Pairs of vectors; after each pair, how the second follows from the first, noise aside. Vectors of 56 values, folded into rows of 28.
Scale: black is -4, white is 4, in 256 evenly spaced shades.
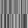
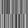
wrapped around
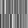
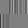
partly zeroed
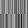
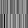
wrapped around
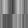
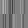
partly zeroed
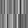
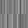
shrunk
